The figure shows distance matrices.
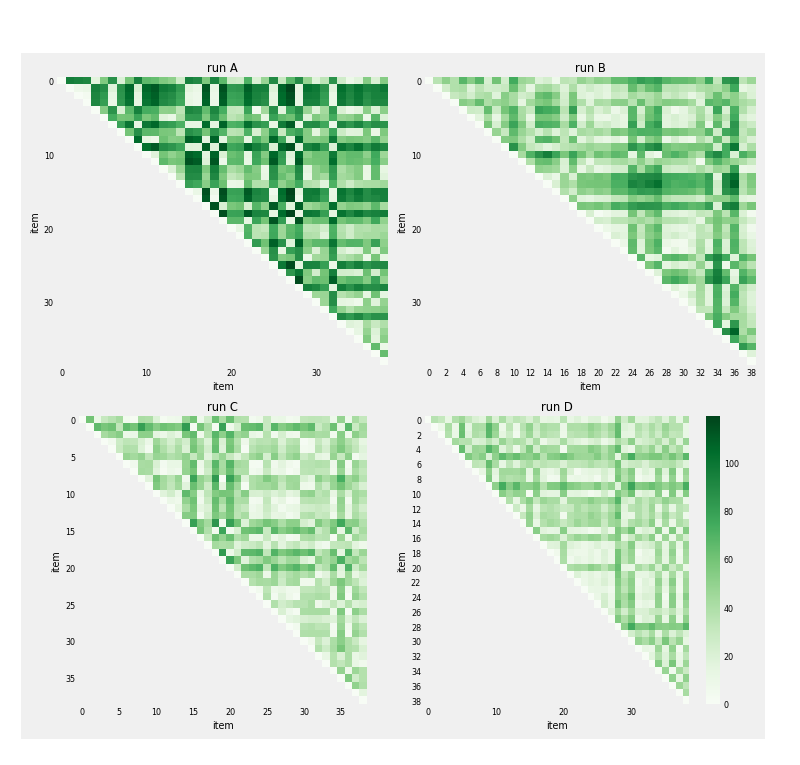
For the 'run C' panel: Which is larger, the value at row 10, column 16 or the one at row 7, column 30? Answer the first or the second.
the second
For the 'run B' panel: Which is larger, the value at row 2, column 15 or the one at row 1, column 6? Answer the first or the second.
the first
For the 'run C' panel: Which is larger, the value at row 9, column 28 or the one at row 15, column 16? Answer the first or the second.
the second
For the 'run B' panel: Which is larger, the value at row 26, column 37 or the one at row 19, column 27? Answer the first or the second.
the first
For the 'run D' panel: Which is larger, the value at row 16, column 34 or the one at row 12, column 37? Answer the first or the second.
the second
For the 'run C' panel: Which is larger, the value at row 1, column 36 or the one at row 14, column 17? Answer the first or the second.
the first
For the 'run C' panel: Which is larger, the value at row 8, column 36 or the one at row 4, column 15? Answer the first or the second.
the second
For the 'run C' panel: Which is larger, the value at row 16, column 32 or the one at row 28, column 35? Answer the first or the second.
the second
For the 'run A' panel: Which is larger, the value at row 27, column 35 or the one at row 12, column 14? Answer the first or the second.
the first
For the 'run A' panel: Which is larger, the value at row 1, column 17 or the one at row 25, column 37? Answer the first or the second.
the first
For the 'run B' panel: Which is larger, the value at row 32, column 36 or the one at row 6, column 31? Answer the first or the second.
the first
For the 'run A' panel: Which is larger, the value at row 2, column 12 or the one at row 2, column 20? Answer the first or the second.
the first
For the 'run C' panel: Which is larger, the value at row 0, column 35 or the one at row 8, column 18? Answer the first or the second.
the second
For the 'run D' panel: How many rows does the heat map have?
39
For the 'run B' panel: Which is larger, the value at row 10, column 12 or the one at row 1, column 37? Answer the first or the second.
the first
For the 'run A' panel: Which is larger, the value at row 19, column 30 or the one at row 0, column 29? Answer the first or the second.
the first
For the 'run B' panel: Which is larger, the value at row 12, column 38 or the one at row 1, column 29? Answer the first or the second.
the second
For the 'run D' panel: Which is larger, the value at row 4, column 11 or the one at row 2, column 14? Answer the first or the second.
the second
